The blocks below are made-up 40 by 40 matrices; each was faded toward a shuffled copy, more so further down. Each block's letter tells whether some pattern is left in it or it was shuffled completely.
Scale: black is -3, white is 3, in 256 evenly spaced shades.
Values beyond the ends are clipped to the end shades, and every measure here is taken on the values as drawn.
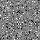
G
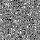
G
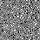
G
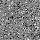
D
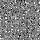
G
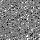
G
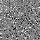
G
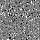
G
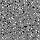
G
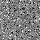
D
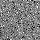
D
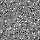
G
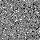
D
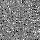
G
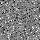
D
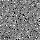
D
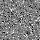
G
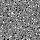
D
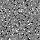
G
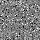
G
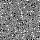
D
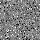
D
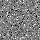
D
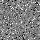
D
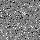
D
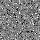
D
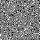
G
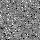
D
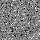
D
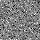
D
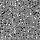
G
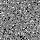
D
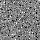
G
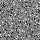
D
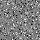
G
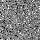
D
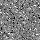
D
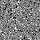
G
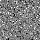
G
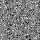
G
